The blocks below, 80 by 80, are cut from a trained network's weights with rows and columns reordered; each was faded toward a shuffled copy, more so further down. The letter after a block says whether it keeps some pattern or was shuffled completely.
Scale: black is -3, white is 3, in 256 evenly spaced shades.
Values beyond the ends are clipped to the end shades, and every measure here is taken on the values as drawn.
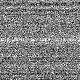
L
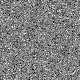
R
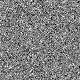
R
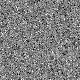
R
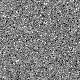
R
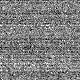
L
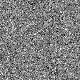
R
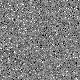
R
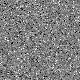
R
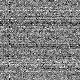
L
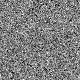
R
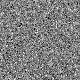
R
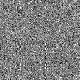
L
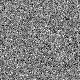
R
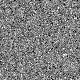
R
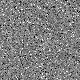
R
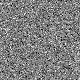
R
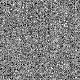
L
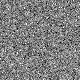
R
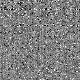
L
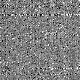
L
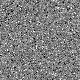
R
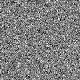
L
